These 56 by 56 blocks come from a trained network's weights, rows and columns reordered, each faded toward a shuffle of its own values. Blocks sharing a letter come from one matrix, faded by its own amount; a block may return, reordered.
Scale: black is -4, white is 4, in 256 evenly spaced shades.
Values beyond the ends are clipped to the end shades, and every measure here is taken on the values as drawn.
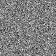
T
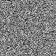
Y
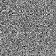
Y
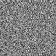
Y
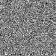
Y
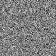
Y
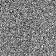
T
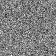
T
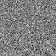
Y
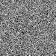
T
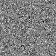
T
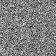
T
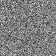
T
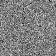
T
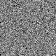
T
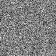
T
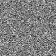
Y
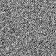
T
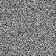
Y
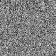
Y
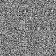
Y
